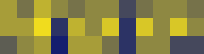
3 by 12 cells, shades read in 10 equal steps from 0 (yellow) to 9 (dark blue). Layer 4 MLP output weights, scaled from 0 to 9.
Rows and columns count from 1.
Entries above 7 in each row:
0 2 2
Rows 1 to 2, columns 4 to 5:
4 5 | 8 2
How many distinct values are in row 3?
7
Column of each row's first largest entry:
8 4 4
